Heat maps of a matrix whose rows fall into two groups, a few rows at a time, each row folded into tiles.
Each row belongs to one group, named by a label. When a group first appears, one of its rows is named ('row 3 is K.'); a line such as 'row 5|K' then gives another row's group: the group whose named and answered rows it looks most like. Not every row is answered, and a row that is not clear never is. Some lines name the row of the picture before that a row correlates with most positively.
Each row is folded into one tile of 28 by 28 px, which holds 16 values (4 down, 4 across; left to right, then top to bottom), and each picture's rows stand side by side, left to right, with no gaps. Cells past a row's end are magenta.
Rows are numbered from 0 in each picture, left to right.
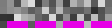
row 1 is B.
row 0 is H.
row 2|B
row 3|B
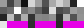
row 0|B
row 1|H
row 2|H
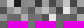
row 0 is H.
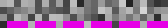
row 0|H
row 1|B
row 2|B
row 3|B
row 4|H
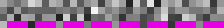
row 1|H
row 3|H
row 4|H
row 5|H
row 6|H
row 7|H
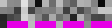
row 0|H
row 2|B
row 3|H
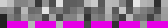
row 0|H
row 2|B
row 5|H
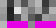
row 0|B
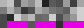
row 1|H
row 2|H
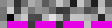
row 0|H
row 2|H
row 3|B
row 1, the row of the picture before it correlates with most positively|0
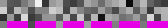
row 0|B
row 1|H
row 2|B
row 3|B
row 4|H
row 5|B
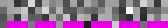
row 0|H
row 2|B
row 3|H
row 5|H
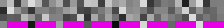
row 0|H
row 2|B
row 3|H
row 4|H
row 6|H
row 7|B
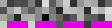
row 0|B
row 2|H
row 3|H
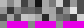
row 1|B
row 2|B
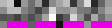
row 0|H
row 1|H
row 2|H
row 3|B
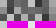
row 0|B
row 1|B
